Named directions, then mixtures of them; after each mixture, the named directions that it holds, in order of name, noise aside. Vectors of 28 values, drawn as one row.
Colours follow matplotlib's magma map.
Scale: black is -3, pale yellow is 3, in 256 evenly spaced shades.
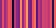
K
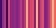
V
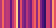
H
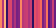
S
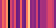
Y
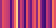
H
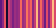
S, V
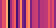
Y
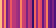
S, V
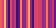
S, Y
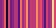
H, S, V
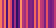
K, S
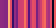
H, K, Y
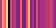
Y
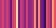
H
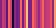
K, V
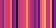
H, K, Y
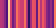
K, Y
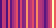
H, V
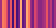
K, S, Y
